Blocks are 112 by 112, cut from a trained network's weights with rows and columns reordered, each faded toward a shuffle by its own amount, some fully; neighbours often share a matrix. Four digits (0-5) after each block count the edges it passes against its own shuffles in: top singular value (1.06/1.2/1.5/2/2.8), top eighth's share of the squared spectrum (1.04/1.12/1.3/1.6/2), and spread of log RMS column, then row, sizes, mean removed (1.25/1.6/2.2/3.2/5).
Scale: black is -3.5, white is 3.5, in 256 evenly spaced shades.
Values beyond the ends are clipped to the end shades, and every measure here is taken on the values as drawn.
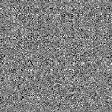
3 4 2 3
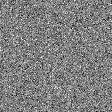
2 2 0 1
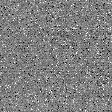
2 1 1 0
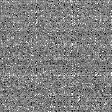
3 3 3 0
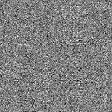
3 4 2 2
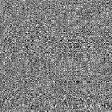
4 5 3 3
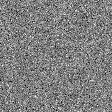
0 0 0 0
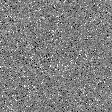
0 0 0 0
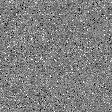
1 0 0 0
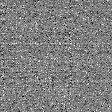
2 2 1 0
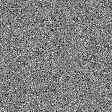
0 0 0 0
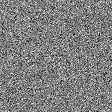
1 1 0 0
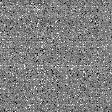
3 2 2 0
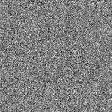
3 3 0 1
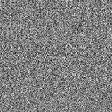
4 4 0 2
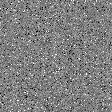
0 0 0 0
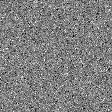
0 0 0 0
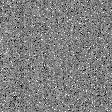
1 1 0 0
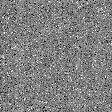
1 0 0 0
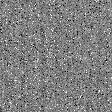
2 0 0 0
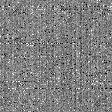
3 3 0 3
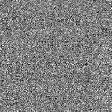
3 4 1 2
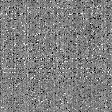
3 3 0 2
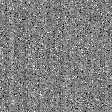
2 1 0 1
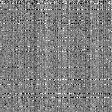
4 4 1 4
